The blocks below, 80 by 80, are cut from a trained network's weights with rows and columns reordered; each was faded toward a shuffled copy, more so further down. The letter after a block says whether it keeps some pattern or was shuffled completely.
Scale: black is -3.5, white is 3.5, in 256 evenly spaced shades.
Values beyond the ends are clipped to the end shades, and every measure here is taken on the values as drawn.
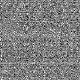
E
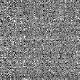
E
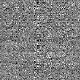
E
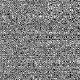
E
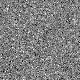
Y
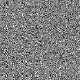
E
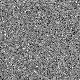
Y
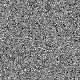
Y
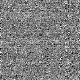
E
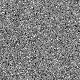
Y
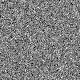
Y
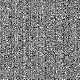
E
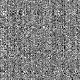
E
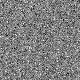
Y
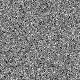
Y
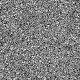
Y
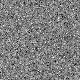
Y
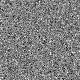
Y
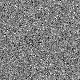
Y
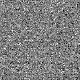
E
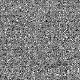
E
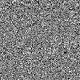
E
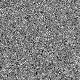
Y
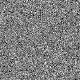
E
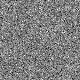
Y
